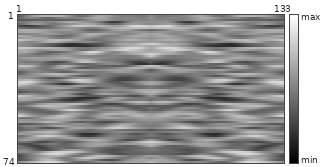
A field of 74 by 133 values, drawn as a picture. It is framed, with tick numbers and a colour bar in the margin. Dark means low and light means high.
The grain runs across in streaks. On average the colour sits 50% of the way up the scale. It is mirror symmetric from left to right. The values follow a bell shape.
